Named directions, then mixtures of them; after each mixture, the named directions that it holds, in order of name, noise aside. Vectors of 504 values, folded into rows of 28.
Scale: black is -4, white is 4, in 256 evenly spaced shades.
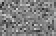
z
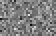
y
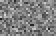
y, z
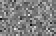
y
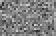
z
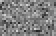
z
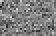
z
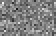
y, z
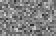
y, z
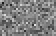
z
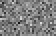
y, z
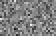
y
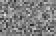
y, z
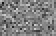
z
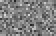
y, z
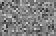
z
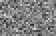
y, z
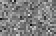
y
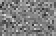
z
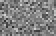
y, z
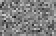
z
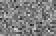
y, z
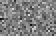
y
